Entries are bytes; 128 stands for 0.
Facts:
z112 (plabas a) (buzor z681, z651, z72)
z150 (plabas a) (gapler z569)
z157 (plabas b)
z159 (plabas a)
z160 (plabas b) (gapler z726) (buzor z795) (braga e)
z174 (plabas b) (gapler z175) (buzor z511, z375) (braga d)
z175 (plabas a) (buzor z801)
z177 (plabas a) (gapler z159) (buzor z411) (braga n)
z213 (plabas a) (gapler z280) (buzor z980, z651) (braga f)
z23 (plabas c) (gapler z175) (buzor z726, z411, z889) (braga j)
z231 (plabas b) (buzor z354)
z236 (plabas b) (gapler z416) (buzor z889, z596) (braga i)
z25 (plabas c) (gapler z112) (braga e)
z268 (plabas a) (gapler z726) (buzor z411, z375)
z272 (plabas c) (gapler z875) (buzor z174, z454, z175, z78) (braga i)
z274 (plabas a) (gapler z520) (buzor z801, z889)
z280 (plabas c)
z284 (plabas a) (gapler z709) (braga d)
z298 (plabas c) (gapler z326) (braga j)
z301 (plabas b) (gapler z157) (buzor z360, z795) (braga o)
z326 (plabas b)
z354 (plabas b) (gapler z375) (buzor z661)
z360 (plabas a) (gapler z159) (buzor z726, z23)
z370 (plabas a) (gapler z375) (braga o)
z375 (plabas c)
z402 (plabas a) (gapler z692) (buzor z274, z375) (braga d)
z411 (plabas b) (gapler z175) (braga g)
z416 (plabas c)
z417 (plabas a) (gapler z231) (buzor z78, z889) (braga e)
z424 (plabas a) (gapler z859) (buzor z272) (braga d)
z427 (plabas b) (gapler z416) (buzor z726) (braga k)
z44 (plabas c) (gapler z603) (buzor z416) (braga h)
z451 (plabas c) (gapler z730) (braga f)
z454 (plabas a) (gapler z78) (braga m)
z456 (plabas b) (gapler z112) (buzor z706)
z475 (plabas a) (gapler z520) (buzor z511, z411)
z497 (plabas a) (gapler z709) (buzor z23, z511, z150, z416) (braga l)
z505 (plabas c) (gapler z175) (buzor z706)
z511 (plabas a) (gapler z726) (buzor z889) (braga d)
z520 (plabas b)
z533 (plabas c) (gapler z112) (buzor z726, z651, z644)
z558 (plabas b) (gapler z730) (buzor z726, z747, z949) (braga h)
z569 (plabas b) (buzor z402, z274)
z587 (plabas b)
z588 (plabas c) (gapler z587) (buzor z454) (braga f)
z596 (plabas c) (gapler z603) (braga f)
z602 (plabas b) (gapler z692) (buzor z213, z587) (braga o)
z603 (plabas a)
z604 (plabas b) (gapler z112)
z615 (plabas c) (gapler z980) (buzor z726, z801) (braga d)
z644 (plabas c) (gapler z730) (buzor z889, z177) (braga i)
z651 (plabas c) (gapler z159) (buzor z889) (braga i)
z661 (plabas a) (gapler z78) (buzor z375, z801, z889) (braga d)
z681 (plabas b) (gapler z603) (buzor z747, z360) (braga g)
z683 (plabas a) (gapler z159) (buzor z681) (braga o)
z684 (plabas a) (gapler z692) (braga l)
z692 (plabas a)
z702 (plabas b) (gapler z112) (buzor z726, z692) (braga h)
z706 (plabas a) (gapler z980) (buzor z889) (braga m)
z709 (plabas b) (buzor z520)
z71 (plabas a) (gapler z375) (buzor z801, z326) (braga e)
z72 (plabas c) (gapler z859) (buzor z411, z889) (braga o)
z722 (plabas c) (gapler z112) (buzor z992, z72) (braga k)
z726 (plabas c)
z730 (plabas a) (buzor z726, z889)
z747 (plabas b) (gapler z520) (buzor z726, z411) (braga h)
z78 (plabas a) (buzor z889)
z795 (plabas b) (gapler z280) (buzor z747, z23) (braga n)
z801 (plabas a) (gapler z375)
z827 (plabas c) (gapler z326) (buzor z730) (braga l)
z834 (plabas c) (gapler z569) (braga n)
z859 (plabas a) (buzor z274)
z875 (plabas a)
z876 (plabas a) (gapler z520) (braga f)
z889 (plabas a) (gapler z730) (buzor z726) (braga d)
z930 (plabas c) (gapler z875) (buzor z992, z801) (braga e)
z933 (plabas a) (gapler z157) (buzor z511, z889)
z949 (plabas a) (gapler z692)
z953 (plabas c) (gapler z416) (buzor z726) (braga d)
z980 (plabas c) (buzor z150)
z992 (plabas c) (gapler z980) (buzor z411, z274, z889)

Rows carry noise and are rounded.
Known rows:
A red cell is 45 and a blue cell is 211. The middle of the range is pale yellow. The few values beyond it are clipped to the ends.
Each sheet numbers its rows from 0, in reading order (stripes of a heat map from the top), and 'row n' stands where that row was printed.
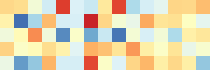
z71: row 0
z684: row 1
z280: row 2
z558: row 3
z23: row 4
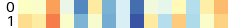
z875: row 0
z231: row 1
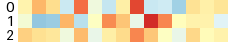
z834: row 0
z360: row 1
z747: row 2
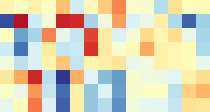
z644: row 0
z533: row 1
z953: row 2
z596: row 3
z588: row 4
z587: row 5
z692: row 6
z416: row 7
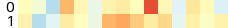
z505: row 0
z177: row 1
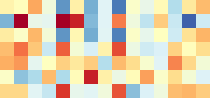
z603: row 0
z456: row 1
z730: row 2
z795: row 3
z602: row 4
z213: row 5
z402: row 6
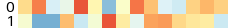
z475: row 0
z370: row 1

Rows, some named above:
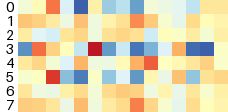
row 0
z416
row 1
z747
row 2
z417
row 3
z112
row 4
z354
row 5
z326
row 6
z706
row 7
z747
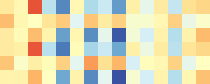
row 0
z520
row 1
z160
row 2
z859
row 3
z520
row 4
z681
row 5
z859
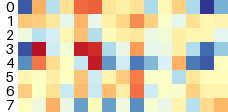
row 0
z722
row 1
z747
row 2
z588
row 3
z533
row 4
z112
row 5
z644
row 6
z411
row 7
z175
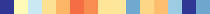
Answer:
z25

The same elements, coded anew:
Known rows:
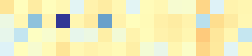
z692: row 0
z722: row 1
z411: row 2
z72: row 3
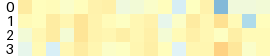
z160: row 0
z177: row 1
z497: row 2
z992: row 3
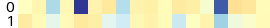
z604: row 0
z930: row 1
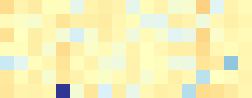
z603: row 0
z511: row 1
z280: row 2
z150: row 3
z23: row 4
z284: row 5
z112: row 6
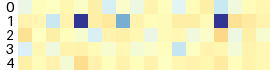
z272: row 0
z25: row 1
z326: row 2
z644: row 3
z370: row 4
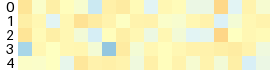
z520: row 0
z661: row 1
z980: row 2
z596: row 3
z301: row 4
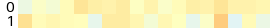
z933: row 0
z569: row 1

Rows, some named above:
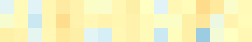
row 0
z992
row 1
z274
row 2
z930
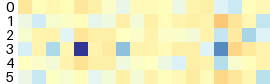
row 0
z71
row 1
z411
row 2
z795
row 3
z533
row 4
z417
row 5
z411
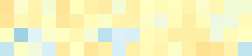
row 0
z602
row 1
z402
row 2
z427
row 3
z681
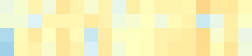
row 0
z454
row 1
z236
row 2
z876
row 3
z213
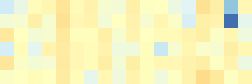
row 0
z23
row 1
z747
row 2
z354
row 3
z651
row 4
z354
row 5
z505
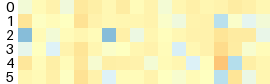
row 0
z497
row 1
z174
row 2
z588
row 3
z992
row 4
z175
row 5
z834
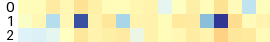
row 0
z177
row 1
z702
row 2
z706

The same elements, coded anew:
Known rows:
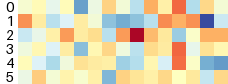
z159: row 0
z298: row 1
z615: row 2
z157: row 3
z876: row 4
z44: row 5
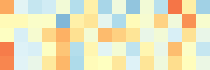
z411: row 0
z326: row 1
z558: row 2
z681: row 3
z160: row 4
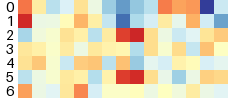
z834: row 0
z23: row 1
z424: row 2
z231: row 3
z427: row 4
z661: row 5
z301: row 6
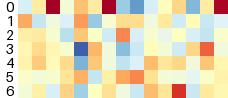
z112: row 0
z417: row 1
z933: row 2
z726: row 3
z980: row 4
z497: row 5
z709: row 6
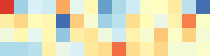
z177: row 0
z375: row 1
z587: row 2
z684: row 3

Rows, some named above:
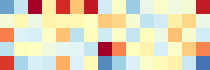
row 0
z702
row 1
z747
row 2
z681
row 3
z174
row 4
z177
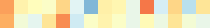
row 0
z930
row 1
z301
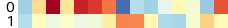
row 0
z722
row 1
z706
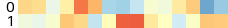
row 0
z588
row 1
z236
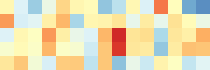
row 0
z876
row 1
z160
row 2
z272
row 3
z644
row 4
z427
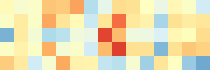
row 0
z505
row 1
z827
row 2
z454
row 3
z644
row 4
z213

